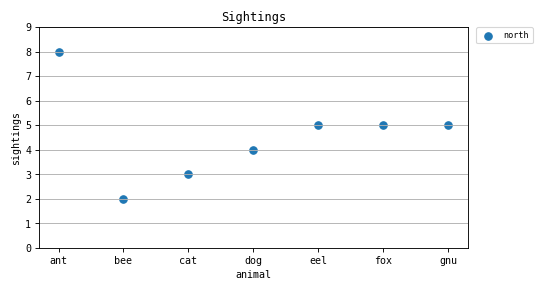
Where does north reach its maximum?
ant
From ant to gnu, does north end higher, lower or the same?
lower
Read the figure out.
Title: Sightings
x-axis: animal, ticks ant bee cat dog eel fox gnu
y-axis: sightings, ticks 0 1 2 3 4 5 6 7 8 9
Legend: north
Values:
north: 8 2 3 4 5 5 5
